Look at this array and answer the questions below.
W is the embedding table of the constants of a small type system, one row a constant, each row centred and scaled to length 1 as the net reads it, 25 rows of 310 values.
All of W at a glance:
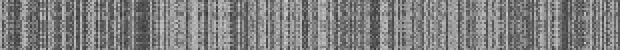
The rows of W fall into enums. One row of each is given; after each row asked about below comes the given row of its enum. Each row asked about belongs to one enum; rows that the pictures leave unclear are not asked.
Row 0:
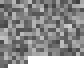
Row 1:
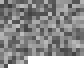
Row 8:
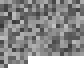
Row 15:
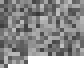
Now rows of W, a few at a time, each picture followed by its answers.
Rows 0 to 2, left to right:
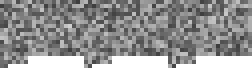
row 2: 15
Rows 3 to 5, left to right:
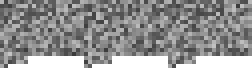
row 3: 1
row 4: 8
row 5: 1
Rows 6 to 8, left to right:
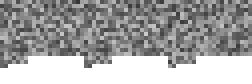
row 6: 0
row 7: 0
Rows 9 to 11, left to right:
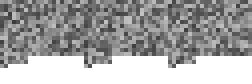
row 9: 8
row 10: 15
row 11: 1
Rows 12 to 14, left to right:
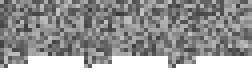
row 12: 15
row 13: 15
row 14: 1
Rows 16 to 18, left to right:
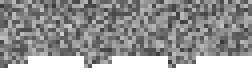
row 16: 0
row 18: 8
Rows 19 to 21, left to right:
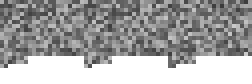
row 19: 1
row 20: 1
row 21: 0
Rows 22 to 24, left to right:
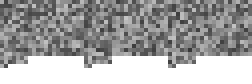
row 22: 1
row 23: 15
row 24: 8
